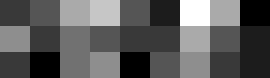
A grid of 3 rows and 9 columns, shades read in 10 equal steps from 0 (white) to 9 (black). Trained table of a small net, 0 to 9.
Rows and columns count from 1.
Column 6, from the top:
8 7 6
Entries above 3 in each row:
5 8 9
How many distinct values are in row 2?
6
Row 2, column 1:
4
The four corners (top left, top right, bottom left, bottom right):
7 9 7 8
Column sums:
18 22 13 12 22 21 7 16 25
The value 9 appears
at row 1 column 9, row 3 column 2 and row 3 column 5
